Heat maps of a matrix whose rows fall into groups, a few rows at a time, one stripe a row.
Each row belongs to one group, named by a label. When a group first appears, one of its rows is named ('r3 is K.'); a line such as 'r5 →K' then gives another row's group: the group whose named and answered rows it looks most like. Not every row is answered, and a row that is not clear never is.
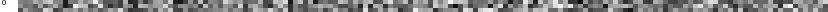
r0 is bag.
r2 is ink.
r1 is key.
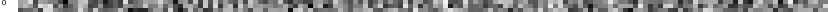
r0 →key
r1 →key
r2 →bag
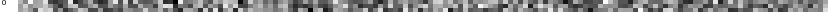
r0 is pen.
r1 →ink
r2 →key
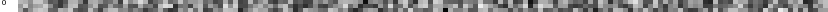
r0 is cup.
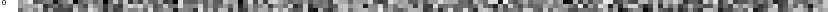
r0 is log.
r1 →cup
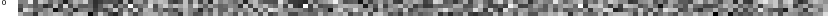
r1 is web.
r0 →key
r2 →log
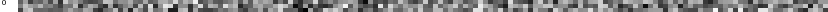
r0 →web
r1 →ink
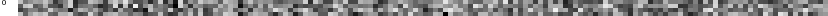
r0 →pen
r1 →log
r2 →bag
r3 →pen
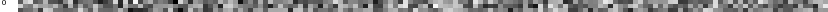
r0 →log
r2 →bag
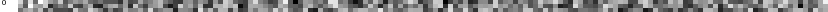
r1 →pen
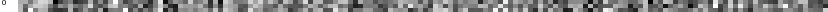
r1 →pen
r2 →pen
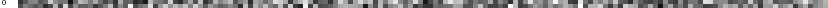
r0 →bag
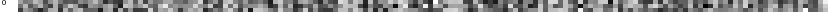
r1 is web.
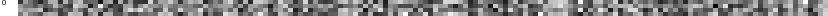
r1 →key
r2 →cup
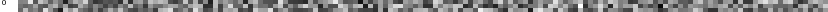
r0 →key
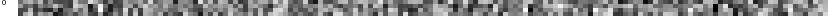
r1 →key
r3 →log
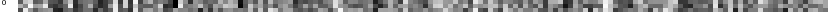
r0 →log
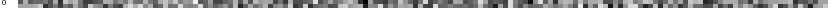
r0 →web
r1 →cup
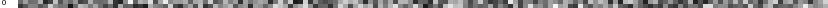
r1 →bag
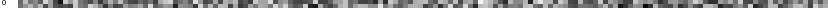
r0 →ink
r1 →cup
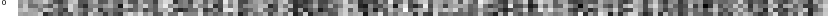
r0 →ink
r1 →web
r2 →ink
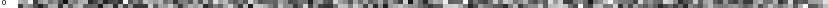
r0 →key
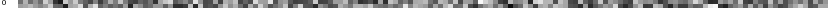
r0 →ink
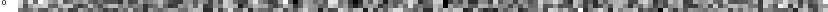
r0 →key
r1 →pen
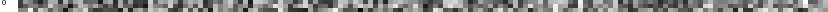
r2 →key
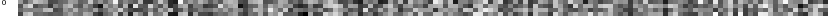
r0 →pen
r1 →log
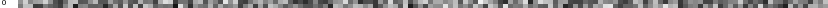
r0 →ink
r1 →log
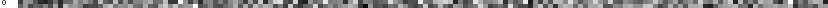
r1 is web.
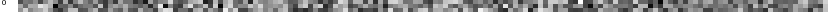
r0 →bag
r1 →pen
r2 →ink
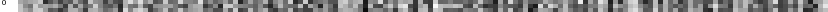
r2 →cup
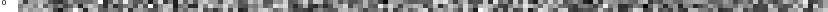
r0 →pen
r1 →ink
